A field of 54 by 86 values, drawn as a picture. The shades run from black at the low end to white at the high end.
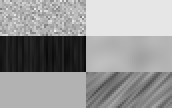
It is made of 3 by 2 panels. Panel 1,1: high, fine-grained. Panel 1,2: very high, flat. Panel 2,1: very low, streaked downward, faint in contrast. Panel 2,2: high, smooth, faint in contrast. Panel 3,1: high, flat. Panel 3,2: middling, slanting up to the right.
